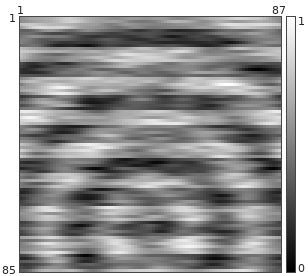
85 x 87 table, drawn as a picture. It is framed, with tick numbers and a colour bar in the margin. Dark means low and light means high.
Grain: streaks across. Rings: centred on the bottom middle. Stripes: horizontal, repeating 8 times.
